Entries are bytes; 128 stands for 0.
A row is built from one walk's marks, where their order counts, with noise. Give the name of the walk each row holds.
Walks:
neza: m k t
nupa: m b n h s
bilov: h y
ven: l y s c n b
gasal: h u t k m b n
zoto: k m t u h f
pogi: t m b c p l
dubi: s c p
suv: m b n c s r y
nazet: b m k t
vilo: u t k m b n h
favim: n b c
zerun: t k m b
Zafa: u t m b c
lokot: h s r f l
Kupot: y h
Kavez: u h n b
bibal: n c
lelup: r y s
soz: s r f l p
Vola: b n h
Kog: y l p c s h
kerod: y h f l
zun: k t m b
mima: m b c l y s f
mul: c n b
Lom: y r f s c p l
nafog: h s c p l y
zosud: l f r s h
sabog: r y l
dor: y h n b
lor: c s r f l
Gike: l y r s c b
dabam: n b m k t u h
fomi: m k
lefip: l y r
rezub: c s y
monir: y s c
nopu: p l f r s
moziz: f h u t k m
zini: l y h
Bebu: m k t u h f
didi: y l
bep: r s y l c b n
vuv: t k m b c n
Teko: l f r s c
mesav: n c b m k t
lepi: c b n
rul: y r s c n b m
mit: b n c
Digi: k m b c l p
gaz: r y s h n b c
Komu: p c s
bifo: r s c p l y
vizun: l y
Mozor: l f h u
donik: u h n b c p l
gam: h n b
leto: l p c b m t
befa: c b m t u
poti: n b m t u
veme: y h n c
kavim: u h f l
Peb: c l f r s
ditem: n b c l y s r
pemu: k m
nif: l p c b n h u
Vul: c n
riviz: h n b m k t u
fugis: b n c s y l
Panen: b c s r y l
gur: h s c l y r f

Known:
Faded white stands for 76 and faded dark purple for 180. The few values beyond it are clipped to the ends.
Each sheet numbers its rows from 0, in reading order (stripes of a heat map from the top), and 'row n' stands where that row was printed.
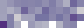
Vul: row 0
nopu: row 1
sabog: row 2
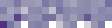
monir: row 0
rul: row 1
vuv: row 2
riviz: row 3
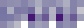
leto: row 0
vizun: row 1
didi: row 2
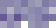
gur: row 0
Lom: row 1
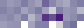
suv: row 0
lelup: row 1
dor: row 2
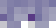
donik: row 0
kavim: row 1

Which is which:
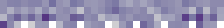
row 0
lor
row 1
lokot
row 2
gaz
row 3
mesav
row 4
zerun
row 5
mul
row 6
bep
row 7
ven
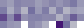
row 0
Gike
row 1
mima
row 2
rezub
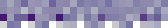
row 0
bilov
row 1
gam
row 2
Mozor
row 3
nafog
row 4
dabam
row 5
zosud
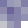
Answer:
Bebu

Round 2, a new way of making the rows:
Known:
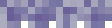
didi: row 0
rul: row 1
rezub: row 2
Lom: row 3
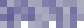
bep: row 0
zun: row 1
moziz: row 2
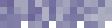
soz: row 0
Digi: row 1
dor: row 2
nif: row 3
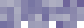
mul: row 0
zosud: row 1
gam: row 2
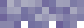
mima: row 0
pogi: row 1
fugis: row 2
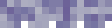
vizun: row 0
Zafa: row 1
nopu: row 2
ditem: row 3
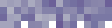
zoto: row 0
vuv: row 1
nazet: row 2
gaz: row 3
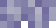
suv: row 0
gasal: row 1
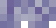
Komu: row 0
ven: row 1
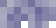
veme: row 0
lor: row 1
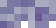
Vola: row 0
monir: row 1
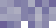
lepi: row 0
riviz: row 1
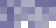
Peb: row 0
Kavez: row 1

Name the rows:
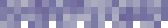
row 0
Teko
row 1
bilov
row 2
zerun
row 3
Vul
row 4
kerod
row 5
pemu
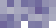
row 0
favim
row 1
nafog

